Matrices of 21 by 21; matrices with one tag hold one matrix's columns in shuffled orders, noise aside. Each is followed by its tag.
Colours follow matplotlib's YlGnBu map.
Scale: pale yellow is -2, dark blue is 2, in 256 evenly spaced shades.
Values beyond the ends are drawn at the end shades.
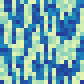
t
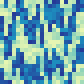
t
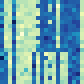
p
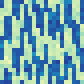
t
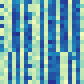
p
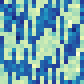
t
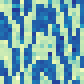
t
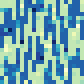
t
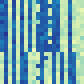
p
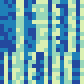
p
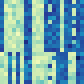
p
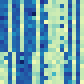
p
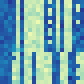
p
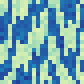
t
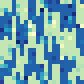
t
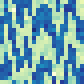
t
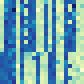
p
